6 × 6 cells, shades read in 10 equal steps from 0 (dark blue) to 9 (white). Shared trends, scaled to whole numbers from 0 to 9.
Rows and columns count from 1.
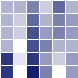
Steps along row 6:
up down up up down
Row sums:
32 31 29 33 27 28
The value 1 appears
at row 5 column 1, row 5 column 3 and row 6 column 1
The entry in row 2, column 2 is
7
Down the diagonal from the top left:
6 7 2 4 7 5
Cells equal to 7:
4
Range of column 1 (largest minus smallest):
5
